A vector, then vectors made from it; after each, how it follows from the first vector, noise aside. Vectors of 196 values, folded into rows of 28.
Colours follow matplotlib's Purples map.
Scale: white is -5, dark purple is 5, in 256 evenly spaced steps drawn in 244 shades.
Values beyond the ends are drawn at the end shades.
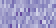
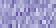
copied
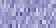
copied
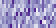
scaled up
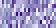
scaled up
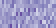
copied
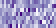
scaled up
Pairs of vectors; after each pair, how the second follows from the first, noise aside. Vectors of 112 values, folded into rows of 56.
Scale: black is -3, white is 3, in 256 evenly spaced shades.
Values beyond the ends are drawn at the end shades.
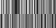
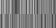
shrunk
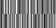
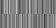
shrunk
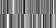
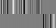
partly zeroed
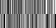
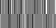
partly zeroed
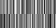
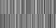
shrunk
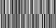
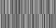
shrunk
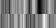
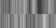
shrunk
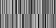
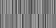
shrunk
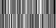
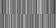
shrunk
